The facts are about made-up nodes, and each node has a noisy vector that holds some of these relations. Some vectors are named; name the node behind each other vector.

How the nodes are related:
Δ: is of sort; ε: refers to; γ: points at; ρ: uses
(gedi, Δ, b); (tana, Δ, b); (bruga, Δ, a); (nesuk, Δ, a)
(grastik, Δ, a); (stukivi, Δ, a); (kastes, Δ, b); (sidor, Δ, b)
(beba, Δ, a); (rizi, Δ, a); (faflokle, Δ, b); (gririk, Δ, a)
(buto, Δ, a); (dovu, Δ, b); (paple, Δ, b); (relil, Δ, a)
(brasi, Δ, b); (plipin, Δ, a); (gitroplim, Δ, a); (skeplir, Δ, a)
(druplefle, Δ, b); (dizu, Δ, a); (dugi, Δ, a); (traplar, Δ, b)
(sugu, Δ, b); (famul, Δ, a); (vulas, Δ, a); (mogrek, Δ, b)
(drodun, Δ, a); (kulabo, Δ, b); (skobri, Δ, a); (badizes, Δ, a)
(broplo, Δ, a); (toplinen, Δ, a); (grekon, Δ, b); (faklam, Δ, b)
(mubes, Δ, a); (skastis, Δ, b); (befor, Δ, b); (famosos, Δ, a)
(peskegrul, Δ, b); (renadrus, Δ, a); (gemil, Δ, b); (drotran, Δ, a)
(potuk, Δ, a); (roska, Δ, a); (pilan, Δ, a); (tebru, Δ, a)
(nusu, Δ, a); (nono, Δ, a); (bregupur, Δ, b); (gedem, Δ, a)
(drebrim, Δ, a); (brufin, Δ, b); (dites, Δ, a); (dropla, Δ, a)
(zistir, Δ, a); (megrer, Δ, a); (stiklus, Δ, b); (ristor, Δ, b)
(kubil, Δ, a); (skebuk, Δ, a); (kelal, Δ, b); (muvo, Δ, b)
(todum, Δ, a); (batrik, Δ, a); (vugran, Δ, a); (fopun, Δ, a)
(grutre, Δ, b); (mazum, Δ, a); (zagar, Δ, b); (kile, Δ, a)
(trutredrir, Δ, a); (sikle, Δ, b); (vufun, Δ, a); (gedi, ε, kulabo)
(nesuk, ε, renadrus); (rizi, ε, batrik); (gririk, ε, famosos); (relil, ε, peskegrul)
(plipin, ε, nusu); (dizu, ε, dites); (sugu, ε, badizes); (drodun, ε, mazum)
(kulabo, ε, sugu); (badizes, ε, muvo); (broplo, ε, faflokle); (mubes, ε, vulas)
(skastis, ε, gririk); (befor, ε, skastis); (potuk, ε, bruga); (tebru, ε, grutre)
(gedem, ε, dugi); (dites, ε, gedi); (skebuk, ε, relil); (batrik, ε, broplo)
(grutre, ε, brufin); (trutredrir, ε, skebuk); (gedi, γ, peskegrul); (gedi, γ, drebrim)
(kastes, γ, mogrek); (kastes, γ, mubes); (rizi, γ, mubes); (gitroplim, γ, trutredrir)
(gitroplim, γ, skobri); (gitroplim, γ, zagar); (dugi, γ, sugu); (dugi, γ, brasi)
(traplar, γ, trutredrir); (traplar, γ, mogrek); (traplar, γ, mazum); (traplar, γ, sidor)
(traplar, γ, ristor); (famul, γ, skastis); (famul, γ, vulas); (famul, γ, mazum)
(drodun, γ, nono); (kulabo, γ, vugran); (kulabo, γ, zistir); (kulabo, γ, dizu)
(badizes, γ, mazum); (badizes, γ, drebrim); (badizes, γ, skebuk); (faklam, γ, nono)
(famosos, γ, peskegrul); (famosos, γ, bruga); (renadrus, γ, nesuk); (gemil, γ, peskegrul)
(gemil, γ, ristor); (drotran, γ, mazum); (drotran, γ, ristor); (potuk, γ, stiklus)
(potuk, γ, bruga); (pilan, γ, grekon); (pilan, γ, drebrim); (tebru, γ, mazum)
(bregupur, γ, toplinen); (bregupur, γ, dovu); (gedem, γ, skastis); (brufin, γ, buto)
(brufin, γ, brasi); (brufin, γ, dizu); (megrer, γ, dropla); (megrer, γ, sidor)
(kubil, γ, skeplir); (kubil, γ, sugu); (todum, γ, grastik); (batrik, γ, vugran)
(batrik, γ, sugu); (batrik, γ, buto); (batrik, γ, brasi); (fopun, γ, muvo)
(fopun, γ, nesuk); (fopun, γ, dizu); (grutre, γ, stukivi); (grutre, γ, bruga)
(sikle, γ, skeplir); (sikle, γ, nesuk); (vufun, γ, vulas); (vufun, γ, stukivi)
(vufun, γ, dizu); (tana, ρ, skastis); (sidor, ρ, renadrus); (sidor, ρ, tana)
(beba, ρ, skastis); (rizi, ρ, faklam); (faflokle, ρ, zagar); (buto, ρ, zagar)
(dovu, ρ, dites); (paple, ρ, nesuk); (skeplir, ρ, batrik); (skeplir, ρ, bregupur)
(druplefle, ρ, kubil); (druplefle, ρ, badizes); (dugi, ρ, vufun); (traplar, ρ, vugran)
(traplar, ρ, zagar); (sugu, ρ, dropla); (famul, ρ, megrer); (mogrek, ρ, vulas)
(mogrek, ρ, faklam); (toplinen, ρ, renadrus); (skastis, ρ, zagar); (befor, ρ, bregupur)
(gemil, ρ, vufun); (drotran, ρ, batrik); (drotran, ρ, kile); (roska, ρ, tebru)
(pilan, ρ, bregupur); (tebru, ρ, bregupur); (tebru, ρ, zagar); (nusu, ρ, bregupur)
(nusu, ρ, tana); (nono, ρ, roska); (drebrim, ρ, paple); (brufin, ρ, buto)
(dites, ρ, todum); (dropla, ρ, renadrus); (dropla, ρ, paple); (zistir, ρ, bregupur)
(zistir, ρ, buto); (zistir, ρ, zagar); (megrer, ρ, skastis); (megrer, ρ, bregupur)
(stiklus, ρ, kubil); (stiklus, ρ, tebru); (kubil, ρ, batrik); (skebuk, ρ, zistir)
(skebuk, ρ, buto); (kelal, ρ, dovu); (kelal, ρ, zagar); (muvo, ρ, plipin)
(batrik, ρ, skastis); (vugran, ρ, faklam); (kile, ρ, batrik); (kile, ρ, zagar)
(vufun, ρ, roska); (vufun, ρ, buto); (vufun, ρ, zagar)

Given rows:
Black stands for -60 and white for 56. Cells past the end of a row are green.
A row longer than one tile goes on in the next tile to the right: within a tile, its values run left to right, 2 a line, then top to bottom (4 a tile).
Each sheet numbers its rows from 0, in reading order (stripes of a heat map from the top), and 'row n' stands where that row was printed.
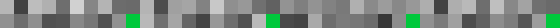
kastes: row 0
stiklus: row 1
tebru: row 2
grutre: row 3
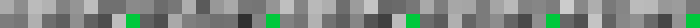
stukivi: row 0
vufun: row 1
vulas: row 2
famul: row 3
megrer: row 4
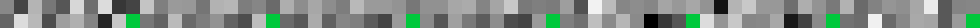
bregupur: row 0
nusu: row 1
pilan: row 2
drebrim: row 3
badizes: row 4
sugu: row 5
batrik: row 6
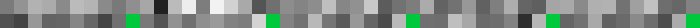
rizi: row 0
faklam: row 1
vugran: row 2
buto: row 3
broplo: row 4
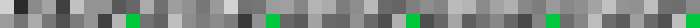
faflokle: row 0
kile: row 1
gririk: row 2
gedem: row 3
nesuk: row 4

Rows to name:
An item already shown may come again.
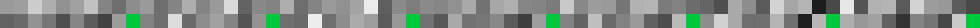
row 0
mubes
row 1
kubil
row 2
batrik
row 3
roska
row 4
nusu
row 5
dovu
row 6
peskegrul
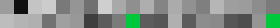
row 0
kulabo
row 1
pilan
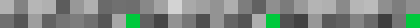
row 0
famosos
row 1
trutredrir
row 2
rizi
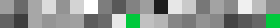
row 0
nono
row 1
gedi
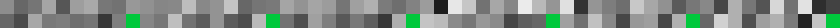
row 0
vufun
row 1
vugran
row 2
skebuk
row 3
gedi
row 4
skastis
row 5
bregupur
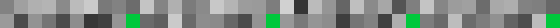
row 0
dropla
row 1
megrer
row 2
zagar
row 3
nusu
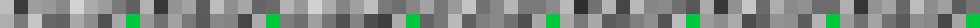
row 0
tana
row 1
kelal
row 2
skobri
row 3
fopun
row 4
brufin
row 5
sikle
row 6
kelal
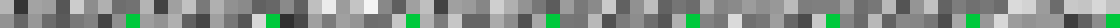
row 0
traplar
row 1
brasi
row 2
drodun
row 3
tana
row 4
renadrus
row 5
skeplir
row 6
dugi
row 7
dizu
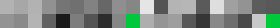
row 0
grastik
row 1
peskegrul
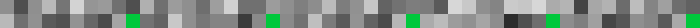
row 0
paple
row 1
kile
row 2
vugran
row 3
dites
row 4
grutre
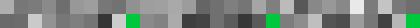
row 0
zistir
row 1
todum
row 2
befor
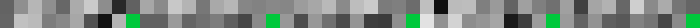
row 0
toplinen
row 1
gitroplim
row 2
dropla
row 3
muvo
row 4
gemil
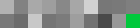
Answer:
beba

